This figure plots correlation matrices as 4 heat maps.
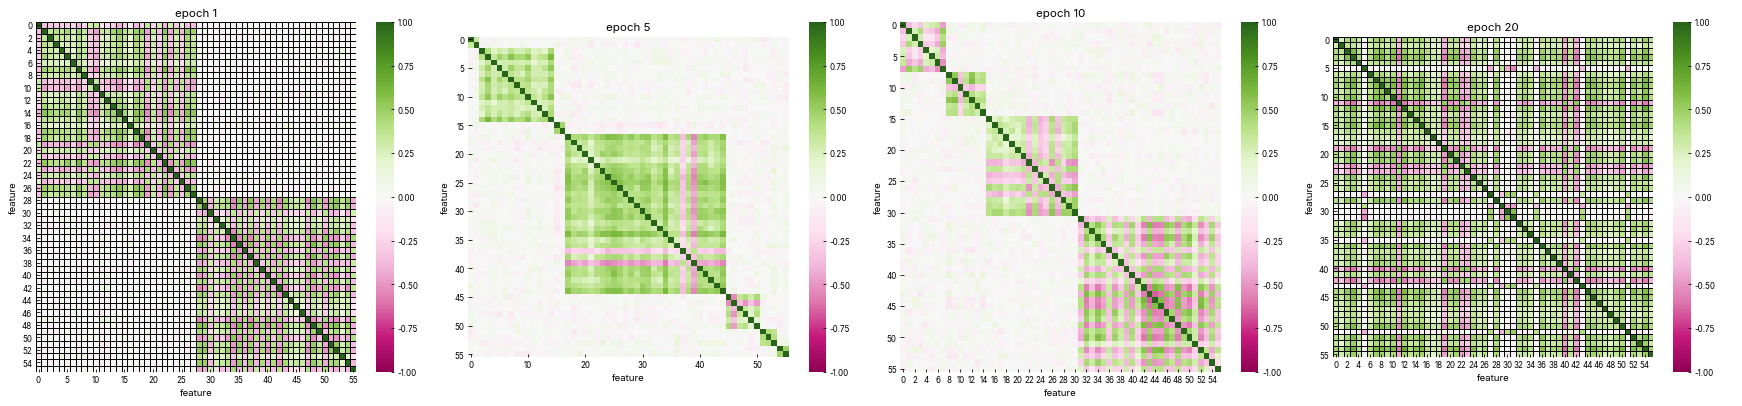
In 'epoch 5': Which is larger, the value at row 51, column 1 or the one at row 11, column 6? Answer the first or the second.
the second
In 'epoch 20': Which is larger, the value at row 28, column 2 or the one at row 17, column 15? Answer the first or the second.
the first
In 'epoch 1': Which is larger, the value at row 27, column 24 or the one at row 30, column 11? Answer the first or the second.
the first
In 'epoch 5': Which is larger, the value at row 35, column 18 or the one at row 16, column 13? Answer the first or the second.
the first
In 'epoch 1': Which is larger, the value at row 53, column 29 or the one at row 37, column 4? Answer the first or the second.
the first
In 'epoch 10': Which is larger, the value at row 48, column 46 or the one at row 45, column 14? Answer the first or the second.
the second
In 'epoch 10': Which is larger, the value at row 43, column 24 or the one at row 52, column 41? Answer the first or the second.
the second
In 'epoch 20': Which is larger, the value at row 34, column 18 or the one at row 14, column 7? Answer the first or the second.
the second
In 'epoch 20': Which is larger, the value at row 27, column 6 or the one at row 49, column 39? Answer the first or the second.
the second
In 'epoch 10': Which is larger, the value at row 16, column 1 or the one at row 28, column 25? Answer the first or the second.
the first
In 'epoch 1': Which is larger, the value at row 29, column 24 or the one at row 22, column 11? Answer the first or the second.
the second
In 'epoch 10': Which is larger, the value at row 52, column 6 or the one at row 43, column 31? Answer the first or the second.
the first
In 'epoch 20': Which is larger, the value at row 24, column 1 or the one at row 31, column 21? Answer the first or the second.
the first
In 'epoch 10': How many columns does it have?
56
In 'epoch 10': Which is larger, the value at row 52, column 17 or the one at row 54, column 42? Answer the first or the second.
the first
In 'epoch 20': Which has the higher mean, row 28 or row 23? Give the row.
28
